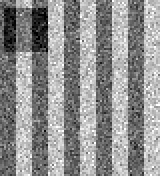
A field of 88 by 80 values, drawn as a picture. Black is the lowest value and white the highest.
In the top left lies a patch that is lower than the rest. Stripes running up and down repeat 5 times from left to right. The top left is the ninth with the lowest average.
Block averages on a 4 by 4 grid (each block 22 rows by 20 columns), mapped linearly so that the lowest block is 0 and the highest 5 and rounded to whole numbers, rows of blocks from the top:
0 3 5 5 / 3 3 5 5 / 4 4 5 5 / 4 4 5 5
